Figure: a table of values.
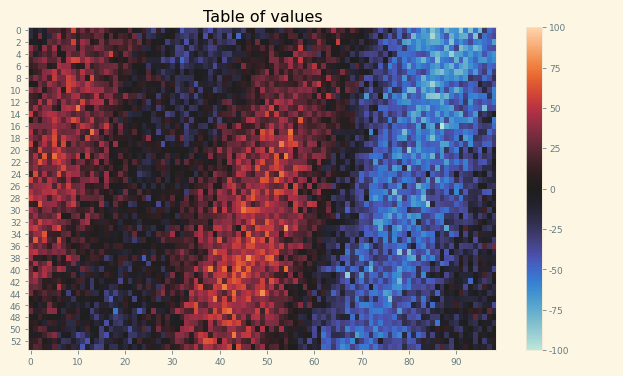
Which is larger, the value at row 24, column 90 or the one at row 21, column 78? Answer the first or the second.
the first
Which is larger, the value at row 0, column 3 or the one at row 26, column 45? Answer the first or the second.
the second
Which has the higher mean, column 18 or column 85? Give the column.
18
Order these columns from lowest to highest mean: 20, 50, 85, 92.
85, 92, 20, 50
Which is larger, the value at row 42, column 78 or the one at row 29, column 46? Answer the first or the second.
the second
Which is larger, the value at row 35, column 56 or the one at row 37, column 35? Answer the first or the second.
the first
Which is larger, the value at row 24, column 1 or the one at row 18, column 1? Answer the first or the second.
the first
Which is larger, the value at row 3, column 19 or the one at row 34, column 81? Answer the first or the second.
the first
